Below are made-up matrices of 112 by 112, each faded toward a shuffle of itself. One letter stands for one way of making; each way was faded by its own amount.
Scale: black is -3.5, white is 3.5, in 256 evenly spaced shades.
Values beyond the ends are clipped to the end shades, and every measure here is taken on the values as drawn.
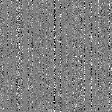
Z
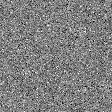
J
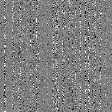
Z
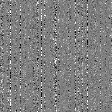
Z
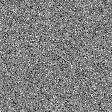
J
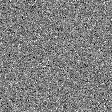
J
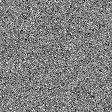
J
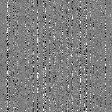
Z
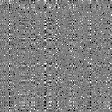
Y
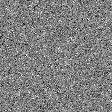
J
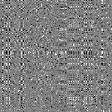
Y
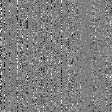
Z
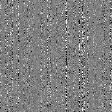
Z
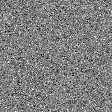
J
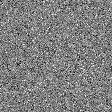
J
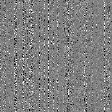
Z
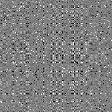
Y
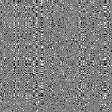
Y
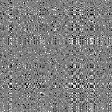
Y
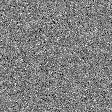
J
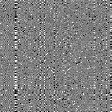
Y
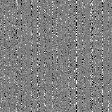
Z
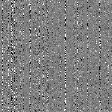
Z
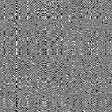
Y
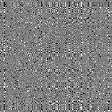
Y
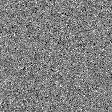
J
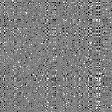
Y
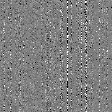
Z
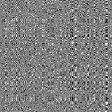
Y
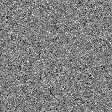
J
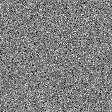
J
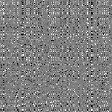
Y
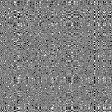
Y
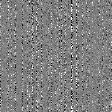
Z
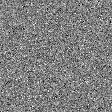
J
